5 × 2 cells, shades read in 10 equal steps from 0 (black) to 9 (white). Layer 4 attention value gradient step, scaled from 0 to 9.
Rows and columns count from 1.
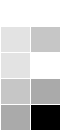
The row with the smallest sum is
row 5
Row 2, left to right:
8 7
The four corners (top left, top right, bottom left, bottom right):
9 9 6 0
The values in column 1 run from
6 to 9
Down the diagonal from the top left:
9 7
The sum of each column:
38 31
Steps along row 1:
same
